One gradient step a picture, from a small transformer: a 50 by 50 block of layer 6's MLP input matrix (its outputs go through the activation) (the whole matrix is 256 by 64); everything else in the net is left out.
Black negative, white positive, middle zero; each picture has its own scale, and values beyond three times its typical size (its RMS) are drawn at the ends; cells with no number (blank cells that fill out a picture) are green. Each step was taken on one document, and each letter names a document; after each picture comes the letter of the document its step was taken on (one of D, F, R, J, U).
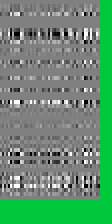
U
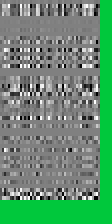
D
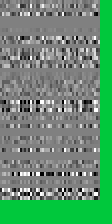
D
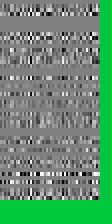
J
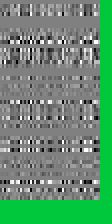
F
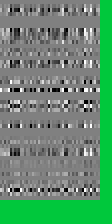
U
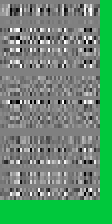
F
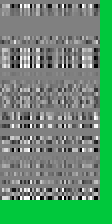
D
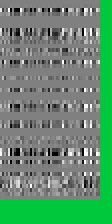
U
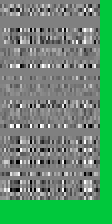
F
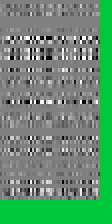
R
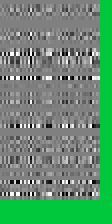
J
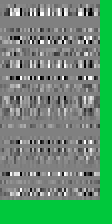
F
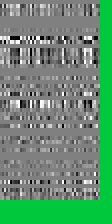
F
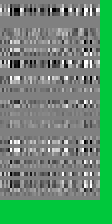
U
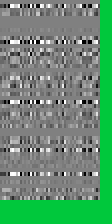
D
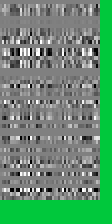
F
